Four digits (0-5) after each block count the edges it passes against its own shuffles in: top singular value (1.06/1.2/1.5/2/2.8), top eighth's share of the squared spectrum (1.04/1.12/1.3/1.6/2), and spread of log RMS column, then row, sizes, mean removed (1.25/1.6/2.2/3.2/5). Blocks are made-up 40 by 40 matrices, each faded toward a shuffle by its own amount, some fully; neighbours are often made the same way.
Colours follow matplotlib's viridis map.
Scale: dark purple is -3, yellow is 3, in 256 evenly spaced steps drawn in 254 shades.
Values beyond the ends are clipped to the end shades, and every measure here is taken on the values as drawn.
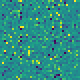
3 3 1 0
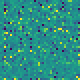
3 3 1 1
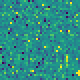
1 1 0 0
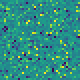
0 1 0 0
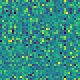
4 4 2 2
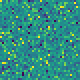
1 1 1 0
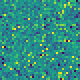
2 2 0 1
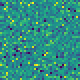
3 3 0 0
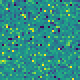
1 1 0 0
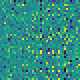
3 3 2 1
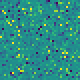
1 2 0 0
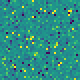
0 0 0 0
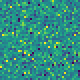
2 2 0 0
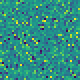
1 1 0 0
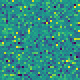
2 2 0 1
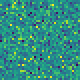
2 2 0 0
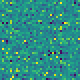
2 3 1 2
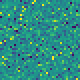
0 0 0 0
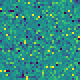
0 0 0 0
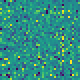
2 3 2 1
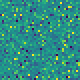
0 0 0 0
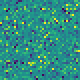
1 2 1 1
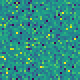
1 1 0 0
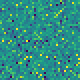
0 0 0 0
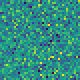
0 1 0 0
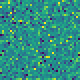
1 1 0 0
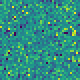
2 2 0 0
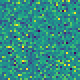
2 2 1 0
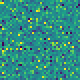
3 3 1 1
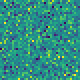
2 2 0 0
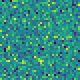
1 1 0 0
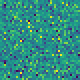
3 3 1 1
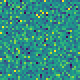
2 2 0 0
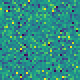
2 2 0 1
